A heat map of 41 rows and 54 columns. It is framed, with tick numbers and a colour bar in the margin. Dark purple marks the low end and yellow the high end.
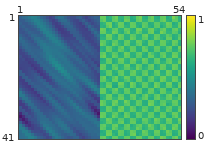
The table splits into one row of 2 panels. Panel 1,1: low, slanting down to the right. Panel 1,2: high, checkered.
